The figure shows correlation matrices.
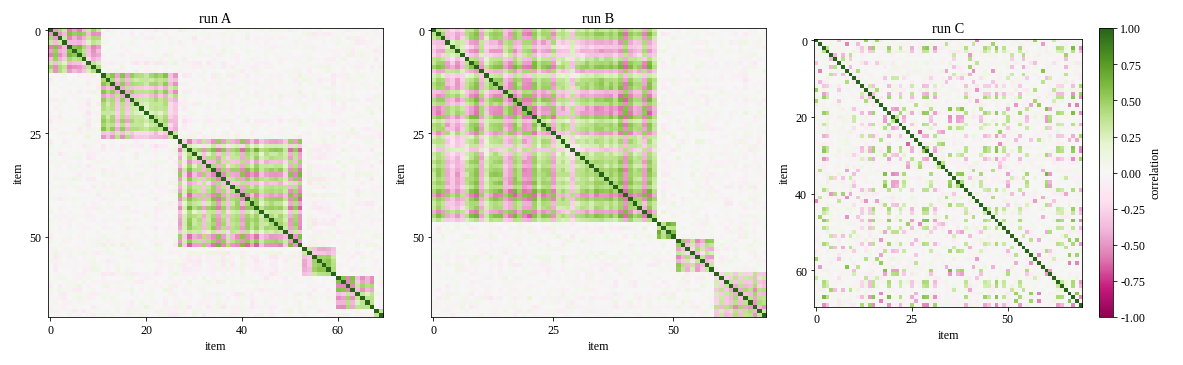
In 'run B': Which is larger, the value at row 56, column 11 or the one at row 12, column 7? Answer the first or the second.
the second
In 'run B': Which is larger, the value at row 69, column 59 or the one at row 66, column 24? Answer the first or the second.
the second
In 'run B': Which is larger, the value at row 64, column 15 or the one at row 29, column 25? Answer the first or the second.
the second
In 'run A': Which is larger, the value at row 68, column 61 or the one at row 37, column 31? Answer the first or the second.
the first
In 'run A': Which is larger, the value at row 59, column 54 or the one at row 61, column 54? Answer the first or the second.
the second
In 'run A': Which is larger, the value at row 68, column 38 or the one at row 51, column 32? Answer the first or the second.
the first
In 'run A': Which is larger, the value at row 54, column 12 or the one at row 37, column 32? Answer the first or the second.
the second
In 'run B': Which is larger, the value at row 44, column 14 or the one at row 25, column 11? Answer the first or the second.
the second
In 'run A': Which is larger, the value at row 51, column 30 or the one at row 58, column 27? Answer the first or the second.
the first
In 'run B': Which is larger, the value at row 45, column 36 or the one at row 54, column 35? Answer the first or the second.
the first
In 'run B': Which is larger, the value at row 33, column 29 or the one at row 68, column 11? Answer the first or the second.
the second
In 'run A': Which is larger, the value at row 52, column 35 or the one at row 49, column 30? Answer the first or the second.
the first
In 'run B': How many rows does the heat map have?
70
